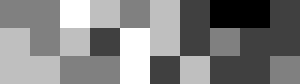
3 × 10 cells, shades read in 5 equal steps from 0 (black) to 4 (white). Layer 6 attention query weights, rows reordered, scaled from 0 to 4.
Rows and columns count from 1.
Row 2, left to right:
3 2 3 1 4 3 1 2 1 1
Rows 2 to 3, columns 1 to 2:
3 2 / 3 3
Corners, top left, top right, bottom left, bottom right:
2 1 3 2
